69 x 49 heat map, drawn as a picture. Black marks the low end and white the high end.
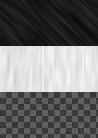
It is made of 3 by 1 panels. Panel 1,1: very low, slanting down to the right, faint in contrast. Panel 2,1: very high, streaked downward, faint in contrast. Panel 3,1: low, checkered.
